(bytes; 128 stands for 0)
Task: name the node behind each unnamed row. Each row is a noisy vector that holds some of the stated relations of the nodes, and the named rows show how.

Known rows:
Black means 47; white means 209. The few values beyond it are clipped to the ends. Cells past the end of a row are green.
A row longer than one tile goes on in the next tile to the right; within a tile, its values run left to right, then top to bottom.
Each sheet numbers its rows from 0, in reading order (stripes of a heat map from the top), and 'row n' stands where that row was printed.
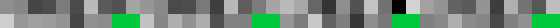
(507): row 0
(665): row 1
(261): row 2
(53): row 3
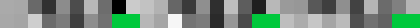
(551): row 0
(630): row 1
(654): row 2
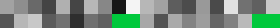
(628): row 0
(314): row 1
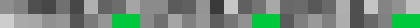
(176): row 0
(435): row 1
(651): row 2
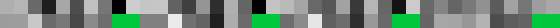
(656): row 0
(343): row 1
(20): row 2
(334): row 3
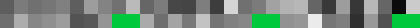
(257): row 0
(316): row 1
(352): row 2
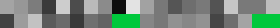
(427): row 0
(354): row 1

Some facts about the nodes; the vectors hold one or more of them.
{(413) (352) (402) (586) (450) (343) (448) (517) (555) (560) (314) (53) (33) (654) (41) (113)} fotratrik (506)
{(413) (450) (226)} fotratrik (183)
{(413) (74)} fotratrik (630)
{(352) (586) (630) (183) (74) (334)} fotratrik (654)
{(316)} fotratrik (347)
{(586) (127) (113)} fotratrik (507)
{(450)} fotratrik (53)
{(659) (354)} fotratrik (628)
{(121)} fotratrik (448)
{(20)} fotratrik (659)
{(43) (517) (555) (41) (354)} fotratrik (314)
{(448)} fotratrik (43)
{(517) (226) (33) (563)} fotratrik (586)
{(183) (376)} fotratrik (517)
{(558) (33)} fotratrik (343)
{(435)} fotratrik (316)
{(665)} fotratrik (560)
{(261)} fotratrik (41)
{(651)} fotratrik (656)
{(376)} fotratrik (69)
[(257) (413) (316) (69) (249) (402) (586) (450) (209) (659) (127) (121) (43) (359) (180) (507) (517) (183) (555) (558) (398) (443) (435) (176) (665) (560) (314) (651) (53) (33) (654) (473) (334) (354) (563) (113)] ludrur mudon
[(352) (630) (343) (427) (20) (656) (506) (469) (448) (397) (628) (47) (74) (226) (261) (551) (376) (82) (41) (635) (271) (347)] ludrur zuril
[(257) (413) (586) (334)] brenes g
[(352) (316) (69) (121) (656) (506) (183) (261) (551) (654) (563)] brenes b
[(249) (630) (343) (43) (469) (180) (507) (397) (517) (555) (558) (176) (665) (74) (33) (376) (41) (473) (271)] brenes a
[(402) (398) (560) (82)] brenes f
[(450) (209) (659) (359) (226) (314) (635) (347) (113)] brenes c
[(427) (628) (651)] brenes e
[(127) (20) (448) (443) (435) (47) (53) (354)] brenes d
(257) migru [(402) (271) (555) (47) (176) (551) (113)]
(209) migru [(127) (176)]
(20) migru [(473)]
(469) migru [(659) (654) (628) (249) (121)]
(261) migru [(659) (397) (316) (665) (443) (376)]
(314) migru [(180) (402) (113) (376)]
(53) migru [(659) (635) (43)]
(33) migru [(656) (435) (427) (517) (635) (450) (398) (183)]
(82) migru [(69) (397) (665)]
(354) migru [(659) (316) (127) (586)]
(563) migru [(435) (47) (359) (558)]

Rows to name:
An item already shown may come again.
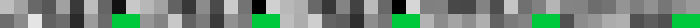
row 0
(20)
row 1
(261)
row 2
(469)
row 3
(121)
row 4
(586)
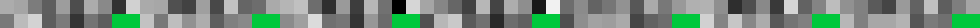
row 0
(82)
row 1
(113)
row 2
(506)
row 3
(628)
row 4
(413)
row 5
(659)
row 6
(183)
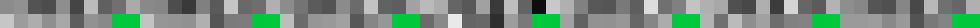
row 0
(473)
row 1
(69)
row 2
(563)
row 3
(20)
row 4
(43)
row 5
(450)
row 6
(443)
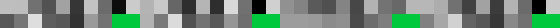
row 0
(448)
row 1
(347)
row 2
(443)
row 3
(47)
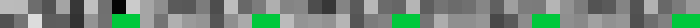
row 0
(448)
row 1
(555)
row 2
(69)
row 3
(257)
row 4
(127)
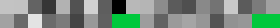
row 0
(226)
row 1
(517)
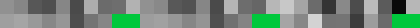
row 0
(443)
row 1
(443)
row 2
(376)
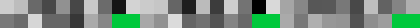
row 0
(41)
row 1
(635)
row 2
(555)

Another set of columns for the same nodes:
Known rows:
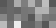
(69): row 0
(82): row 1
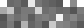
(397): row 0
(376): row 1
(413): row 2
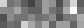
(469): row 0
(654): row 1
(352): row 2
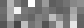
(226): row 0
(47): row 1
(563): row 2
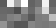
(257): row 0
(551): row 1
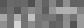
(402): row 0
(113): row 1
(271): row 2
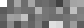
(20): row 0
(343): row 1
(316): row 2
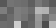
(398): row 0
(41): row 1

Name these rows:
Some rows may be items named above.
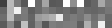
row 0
(226)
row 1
(20)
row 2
(413)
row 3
(69)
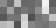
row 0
(506)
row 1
(551)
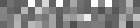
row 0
(659)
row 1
(261)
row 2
(20)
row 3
(413)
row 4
(628)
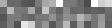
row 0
(343)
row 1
(316)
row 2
(448)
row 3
(334)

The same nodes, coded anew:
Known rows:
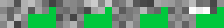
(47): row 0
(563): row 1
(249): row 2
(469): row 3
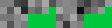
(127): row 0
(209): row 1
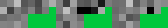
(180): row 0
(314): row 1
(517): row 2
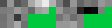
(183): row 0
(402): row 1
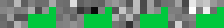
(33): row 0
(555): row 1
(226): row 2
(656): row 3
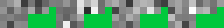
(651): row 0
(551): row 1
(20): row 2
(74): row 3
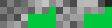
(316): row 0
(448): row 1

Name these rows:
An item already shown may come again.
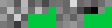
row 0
(347)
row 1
(555)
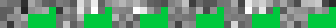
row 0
(354)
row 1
(261)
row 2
(427)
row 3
(651)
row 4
(656)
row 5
(448)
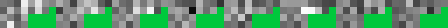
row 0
(352)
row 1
(20)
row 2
(82)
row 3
(53)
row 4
(635)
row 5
(628)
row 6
(435)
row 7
(43)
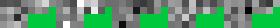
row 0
(654)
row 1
(506)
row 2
(659)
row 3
(347)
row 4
(257)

